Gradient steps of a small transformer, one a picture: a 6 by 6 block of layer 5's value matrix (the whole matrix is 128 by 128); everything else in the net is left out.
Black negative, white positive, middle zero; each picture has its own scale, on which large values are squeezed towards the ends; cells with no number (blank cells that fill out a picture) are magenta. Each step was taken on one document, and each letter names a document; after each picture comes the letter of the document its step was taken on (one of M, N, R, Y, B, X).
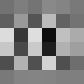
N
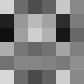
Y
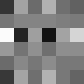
N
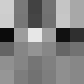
Y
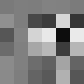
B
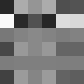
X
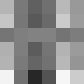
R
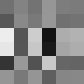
N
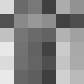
R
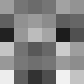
Y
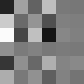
N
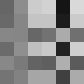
B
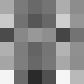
R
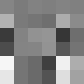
R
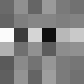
N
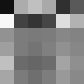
X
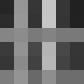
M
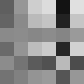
B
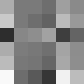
R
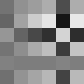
B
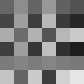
M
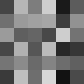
B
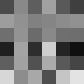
M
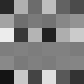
N
